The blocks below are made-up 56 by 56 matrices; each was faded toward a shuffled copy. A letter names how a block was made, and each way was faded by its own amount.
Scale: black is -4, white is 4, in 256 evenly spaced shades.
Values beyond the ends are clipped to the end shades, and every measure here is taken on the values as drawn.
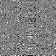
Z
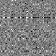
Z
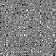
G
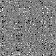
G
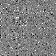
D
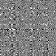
Z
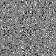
G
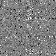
D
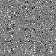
G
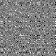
Z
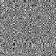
Z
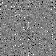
D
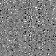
G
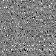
G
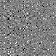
G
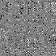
G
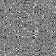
G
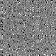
G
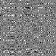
Z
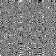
Z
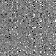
G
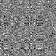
Z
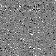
D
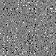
G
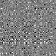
Z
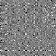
Z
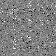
D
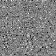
D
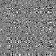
Z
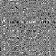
Z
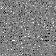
D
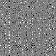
G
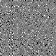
G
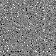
D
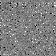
D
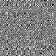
Z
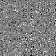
G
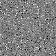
D
